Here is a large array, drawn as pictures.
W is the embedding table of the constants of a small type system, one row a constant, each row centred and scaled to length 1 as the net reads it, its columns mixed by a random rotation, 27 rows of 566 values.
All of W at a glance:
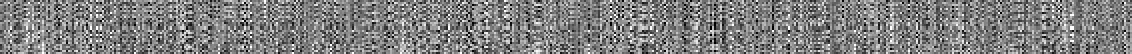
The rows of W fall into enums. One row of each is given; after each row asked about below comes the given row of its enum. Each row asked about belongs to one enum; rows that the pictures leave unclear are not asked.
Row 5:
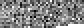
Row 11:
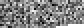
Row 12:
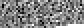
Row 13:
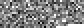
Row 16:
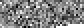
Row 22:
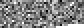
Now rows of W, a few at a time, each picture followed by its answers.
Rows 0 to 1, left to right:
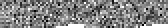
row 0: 5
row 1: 16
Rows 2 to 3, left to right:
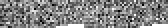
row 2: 11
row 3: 5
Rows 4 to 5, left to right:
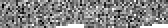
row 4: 12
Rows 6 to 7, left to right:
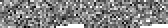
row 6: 16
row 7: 13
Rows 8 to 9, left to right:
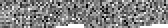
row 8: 5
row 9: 12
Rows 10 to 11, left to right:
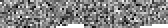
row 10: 16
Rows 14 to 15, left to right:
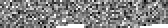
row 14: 13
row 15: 22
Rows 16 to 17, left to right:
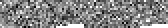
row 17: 13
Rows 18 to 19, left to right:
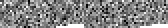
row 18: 16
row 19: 12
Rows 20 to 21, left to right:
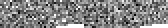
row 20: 13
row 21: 11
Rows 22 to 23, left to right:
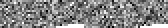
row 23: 16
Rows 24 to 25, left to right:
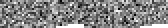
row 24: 22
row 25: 11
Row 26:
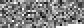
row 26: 22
